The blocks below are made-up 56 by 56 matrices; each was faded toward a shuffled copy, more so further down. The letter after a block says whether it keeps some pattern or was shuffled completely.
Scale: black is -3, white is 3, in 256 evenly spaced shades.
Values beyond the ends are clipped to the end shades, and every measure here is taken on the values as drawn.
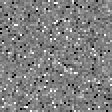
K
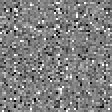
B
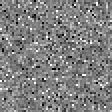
K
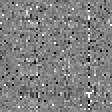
B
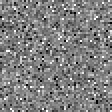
K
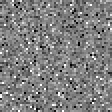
K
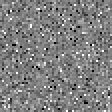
K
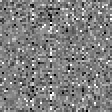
B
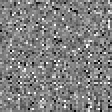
B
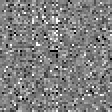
B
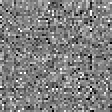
B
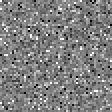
K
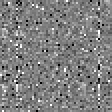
B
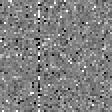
B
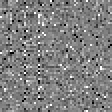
B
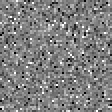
K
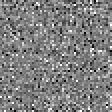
B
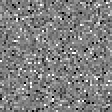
K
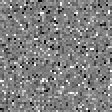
K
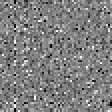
B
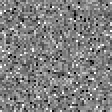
K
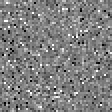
K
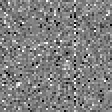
B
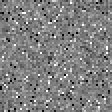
K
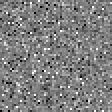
K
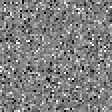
K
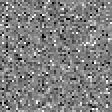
B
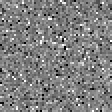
K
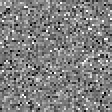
K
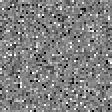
K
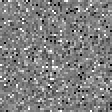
K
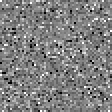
K
